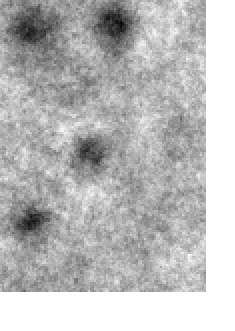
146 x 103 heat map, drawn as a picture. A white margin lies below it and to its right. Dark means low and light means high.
Lone odd cells: none. Histogram: skewed, a long tail of low values. Odd rows or columns: none. Dips: four. Ninth with the highest average: top right.
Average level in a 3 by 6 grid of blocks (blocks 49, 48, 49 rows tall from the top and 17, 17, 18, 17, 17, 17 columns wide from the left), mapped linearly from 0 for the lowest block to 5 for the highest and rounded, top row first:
102055 | 442343 | 124435
